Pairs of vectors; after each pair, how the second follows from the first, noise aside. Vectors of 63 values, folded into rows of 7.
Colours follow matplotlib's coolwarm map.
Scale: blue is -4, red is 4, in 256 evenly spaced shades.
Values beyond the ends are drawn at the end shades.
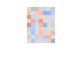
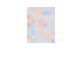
shrunk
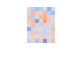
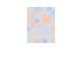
shrunk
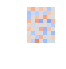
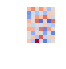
scaled up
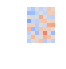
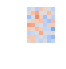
reversed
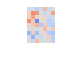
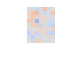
shrunk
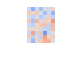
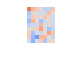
shuffled
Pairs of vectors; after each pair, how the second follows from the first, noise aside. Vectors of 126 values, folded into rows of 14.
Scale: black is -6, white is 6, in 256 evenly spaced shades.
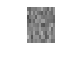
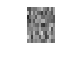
scaled up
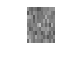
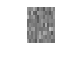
shuffled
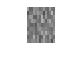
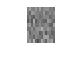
shuffled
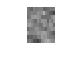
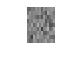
shuffled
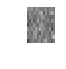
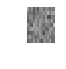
shuffled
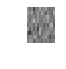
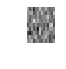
scaled up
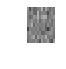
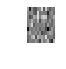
scaled up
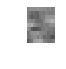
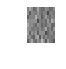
shuffled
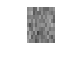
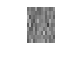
shuffled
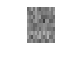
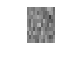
shuffled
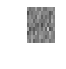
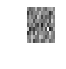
scaled up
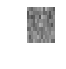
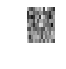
scaled up
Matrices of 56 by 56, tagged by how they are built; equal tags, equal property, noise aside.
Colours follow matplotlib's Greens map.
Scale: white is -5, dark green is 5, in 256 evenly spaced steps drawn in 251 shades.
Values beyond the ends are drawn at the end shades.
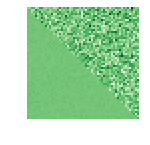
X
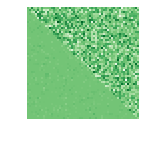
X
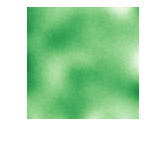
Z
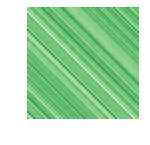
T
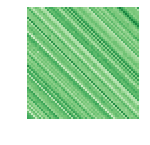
T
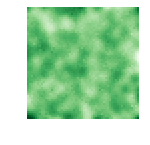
Z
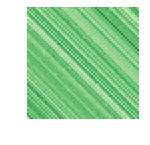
T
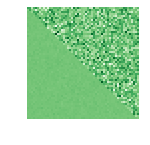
X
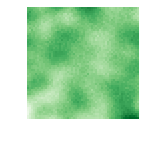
Z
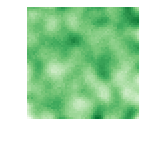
Z
